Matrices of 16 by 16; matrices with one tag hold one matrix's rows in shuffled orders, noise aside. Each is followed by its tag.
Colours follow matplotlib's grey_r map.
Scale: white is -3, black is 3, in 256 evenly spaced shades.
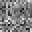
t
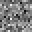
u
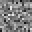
u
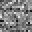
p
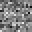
p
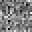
t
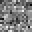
p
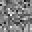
u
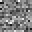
p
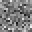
u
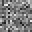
t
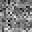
t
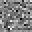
u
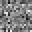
t
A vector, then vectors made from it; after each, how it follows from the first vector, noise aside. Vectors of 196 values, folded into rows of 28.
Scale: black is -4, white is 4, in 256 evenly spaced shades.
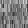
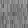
shrunk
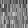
negated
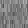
shrunk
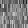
negated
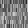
negated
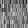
negated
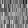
negated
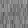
shrunk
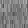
shrunk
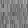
shrunk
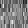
negated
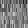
negated
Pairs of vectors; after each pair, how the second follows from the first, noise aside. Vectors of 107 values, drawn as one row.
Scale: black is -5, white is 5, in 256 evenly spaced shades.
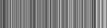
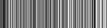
scaled up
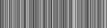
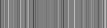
partly zeroed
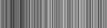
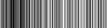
scaled up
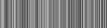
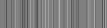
partly zeroed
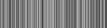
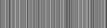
partly zeroed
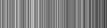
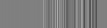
partly zeroed
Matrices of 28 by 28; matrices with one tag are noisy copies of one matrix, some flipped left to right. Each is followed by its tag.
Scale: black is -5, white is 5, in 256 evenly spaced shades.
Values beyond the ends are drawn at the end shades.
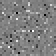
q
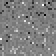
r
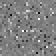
q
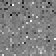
r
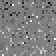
r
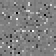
q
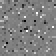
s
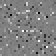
q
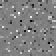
s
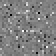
q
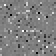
q
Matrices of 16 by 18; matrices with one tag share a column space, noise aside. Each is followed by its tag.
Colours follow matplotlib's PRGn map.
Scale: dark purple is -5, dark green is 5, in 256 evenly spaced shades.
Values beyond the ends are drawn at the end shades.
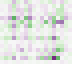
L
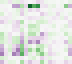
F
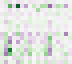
F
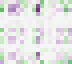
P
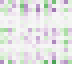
P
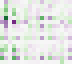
L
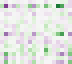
F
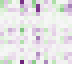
P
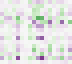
L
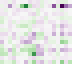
F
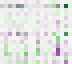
F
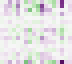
P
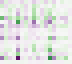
L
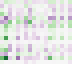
L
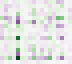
L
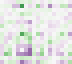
F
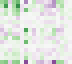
P
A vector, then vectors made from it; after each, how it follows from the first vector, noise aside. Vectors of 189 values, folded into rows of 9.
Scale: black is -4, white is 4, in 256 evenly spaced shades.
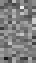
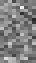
sign-scrambled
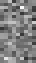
sign-scrambled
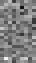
negated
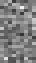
sign-scrambled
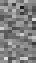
sign-scrambled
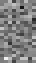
negated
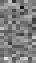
negated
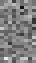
negated
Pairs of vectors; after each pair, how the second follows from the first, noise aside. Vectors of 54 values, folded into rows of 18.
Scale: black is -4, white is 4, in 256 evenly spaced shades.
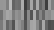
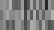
copied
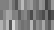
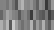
copied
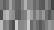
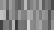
sign-scrambled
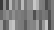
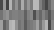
copied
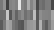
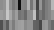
sign-scrambled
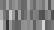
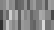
sign-scrambled
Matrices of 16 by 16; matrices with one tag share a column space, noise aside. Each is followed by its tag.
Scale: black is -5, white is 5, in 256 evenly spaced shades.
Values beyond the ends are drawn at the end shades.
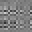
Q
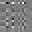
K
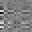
Q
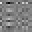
K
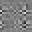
Q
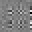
Q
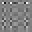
K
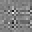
Q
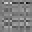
K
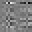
K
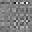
K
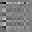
K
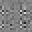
Q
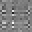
Q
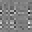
Q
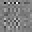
K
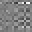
K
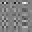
K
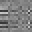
Q
